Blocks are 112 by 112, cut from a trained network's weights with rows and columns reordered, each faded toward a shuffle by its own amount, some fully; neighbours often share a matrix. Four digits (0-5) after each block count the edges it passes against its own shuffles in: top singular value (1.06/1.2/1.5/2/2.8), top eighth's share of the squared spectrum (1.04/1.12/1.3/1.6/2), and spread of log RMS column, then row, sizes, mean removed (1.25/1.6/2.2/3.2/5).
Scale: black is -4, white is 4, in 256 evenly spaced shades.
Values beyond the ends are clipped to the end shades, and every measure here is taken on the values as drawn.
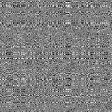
5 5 2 4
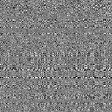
5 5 2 4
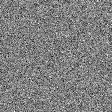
1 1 0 0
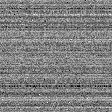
5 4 1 3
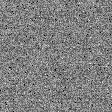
1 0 0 0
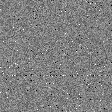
2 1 0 1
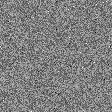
1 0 0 0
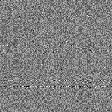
4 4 0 2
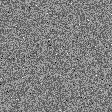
0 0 0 0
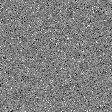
1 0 0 0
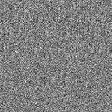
4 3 0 2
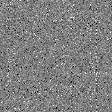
2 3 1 1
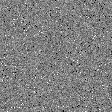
1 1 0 0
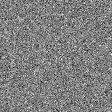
2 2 0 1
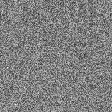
3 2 0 0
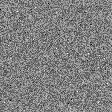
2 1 0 0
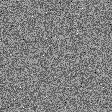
0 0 0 0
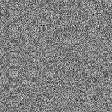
4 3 0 1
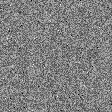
2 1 0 0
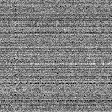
5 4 1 3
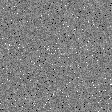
0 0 0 0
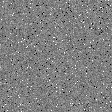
0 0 0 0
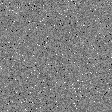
0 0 0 0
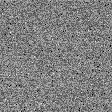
1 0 0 0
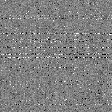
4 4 0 3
